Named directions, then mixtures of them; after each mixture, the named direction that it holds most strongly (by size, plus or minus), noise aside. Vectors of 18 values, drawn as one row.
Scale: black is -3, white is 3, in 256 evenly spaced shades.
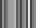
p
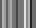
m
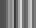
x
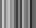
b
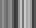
m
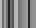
x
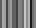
m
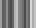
m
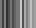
b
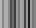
p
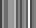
p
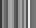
x
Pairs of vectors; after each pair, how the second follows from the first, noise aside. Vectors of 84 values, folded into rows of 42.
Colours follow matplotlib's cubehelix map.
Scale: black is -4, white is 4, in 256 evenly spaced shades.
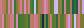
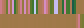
partly zeroed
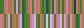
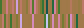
partly zeroed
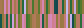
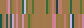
partly zeroed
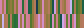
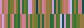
sign-scrambled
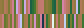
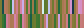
shuffled
